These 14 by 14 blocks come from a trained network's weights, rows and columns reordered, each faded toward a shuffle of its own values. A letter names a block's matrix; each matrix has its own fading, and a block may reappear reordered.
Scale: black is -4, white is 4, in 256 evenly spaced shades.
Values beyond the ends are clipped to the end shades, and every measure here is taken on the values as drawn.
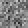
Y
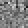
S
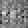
S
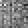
S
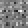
S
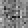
S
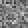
Y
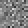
Y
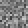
Y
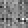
S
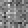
S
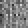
S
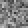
Y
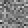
Y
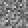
Y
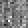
S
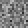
Y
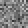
Y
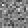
Y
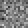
Y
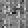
S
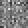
S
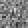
Y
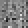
S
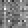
S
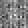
S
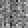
S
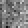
S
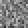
Y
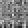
S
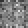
S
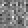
S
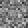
Y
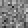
Y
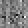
S
